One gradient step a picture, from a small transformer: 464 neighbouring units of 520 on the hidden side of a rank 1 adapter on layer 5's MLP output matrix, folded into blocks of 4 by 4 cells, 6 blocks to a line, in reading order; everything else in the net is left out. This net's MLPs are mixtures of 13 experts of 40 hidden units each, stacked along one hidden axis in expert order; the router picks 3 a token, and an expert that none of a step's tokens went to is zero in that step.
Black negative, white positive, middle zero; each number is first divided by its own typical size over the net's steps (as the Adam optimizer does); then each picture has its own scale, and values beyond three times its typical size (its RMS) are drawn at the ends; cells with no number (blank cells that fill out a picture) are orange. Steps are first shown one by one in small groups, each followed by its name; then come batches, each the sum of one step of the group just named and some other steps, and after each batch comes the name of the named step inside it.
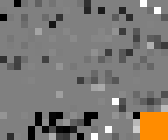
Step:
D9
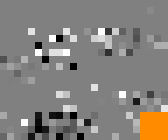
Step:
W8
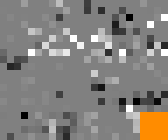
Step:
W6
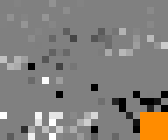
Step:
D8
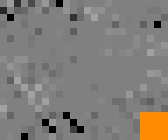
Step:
D8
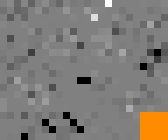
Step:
W6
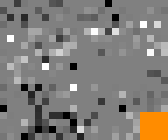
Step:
W8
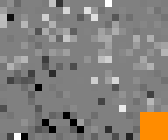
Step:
W8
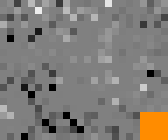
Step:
D9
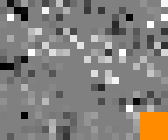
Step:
W6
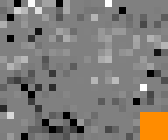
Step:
W8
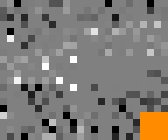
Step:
D8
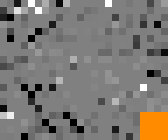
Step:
W8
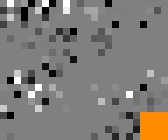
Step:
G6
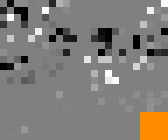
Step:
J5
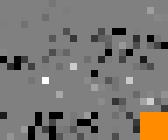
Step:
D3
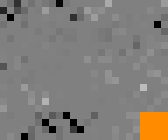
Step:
J5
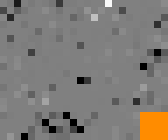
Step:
J5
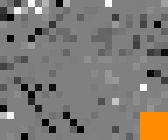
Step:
J5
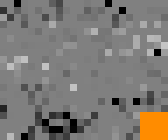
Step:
D3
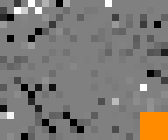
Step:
D3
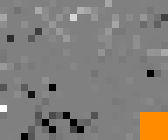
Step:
D3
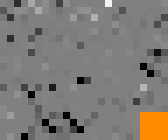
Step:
J5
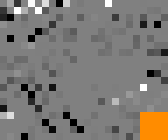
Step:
G6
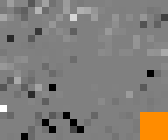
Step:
G6
